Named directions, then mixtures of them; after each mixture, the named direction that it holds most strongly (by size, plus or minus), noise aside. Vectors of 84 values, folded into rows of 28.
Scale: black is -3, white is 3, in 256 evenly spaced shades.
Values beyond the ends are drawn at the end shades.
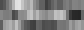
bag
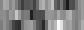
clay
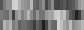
bag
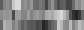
bag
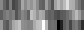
clay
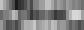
bag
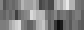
clay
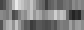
bag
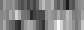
clay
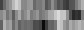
bag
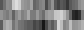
bag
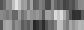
bag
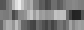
bag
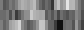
clay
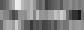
bag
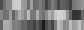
bag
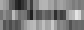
bag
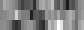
clay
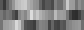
bag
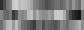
bag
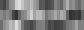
bag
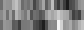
clay
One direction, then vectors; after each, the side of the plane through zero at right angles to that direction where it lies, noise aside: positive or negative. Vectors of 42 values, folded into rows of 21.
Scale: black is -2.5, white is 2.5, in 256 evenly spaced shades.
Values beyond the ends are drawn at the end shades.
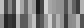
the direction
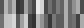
negative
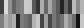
negative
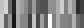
positive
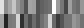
positive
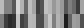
positive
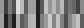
positive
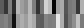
positive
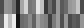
negative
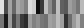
positive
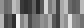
positive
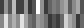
negative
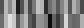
negative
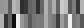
positive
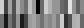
positive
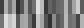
negative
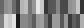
negative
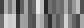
negative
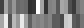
negative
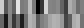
positive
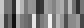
positive
